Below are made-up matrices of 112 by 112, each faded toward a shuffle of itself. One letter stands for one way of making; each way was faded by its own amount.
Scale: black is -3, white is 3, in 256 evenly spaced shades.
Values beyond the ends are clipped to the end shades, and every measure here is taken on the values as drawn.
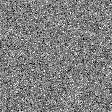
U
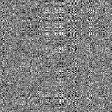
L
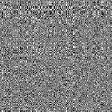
L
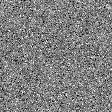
U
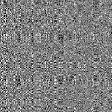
L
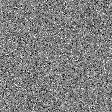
U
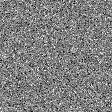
U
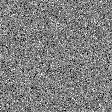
U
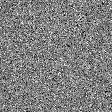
U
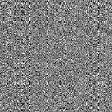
L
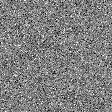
U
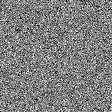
U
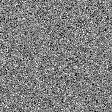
U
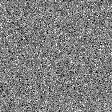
U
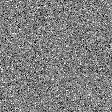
U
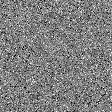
U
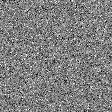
U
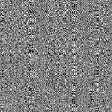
L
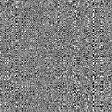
L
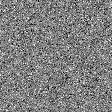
U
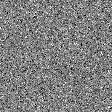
U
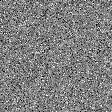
U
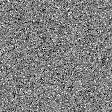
U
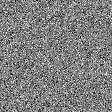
U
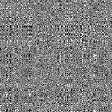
L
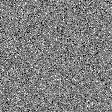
U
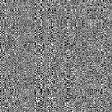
L
